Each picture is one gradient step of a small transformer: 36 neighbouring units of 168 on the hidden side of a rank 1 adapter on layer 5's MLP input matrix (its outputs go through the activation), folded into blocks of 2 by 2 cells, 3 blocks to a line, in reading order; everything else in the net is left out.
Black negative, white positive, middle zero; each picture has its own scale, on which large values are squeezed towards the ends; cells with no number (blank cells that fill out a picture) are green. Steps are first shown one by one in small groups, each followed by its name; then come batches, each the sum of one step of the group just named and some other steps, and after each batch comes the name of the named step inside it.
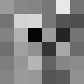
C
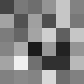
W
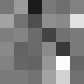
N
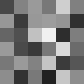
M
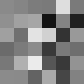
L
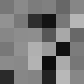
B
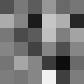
W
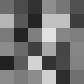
W
